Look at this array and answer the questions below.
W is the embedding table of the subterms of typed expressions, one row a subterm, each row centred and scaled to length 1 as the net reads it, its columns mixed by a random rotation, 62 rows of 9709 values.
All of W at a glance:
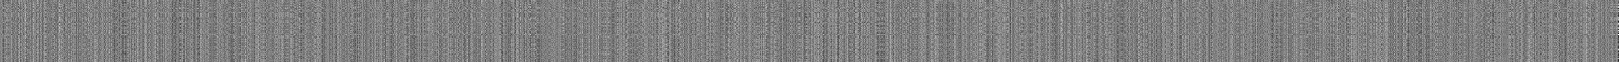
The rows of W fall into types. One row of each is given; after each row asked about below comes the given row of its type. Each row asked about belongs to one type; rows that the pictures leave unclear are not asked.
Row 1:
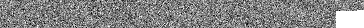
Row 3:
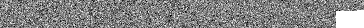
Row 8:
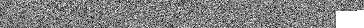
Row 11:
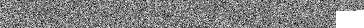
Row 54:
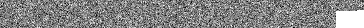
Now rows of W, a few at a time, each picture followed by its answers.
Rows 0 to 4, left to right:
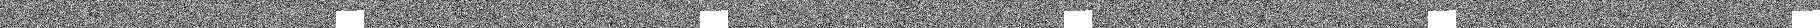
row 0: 54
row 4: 11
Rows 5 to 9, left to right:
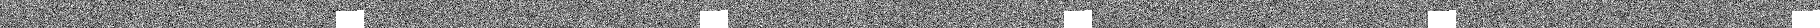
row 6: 11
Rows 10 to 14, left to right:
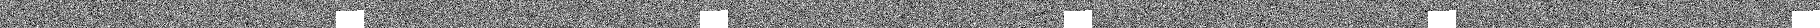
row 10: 1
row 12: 54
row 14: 1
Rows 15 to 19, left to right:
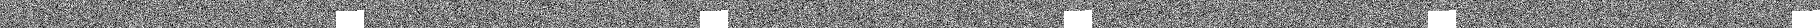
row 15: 8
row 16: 1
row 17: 1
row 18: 54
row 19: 11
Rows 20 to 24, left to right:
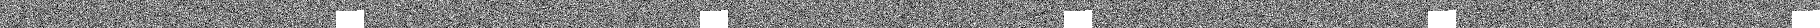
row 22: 54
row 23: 11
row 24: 1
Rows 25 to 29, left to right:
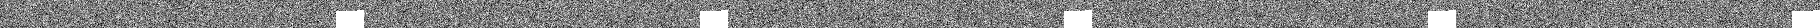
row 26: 3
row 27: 1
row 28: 11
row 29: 8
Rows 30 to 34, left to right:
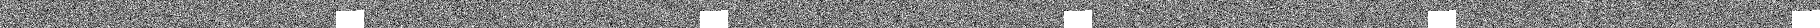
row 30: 11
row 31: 1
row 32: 3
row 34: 11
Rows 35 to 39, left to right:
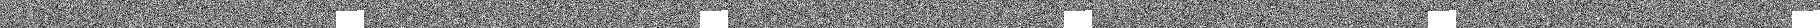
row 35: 8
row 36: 54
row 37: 54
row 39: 3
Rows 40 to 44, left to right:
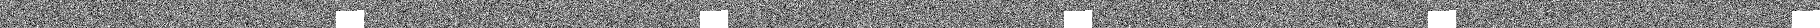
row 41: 3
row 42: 8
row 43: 1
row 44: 54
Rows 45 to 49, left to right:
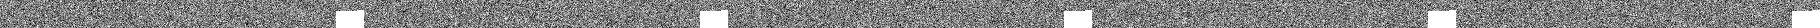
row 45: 1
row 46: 3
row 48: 54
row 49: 11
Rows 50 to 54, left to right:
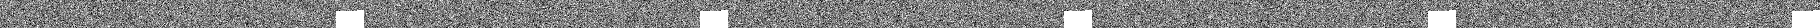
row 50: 1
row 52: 3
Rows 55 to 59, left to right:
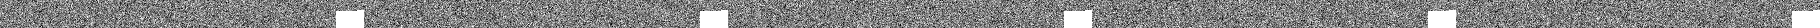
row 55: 3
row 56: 1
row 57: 8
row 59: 3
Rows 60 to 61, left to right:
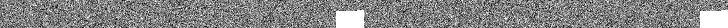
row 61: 3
